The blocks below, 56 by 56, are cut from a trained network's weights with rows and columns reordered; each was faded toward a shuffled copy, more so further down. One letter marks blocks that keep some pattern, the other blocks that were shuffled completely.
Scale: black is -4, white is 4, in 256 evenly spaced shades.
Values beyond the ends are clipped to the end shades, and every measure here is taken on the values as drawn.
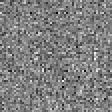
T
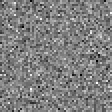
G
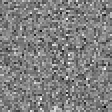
T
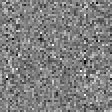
T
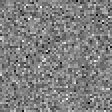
G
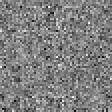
T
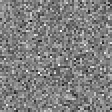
G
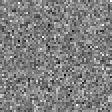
G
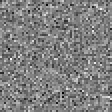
G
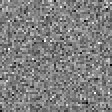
G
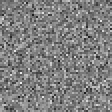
G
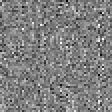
T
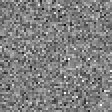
G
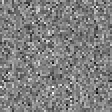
T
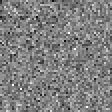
G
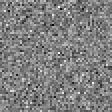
G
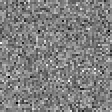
G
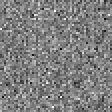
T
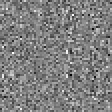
T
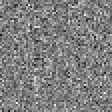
T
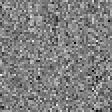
T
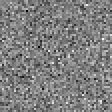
G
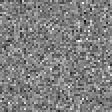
G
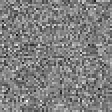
T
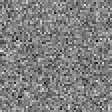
G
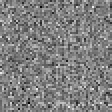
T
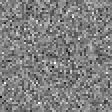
G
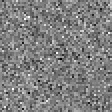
G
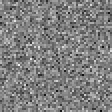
G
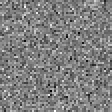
G
